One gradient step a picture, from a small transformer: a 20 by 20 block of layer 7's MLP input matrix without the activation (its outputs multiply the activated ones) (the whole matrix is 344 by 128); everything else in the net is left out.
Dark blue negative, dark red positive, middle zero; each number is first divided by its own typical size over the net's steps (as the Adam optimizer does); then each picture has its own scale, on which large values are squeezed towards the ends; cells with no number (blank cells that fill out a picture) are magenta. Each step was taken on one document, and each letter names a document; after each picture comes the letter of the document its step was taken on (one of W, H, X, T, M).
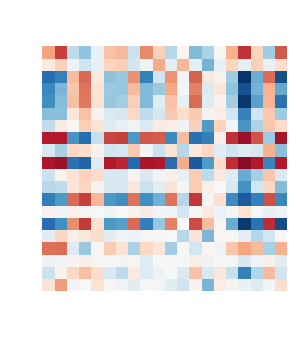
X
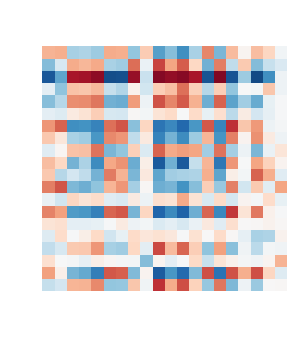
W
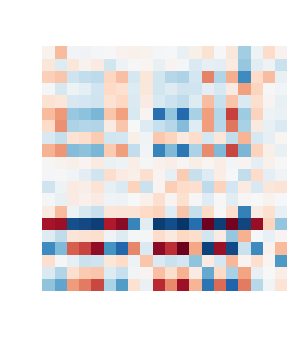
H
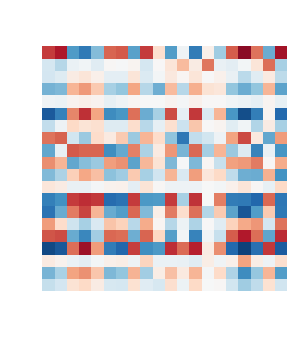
X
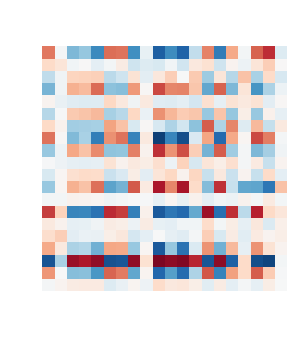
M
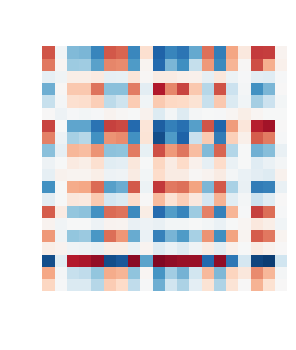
M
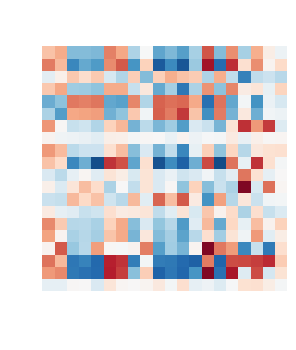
W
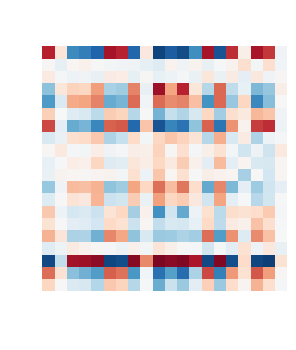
M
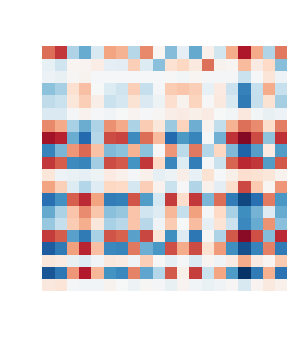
X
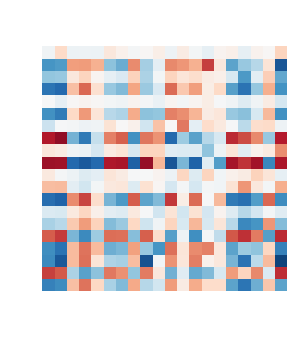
X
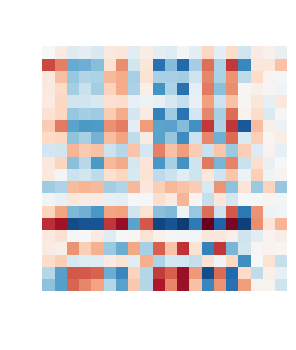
H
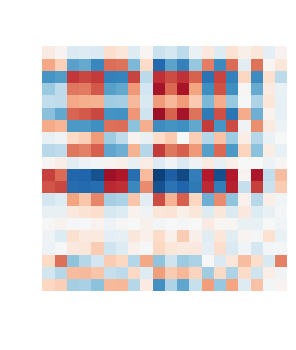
W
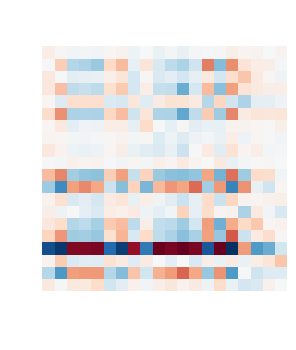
H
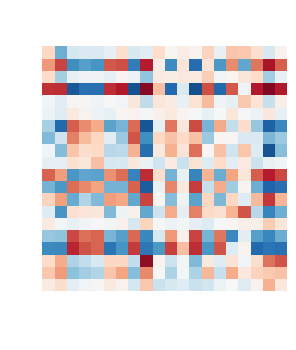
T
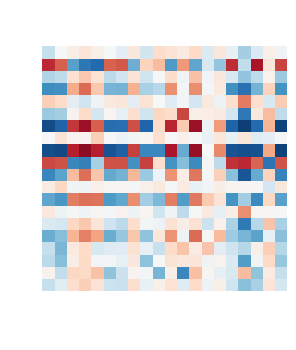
X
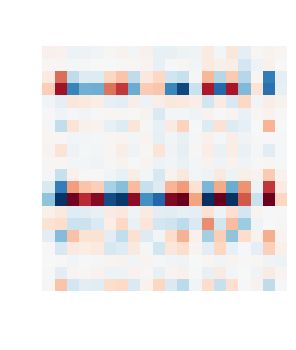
H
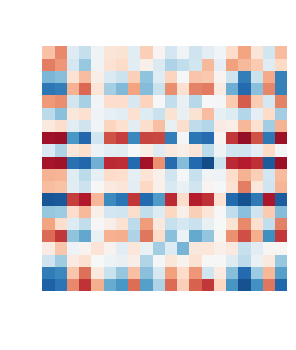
X
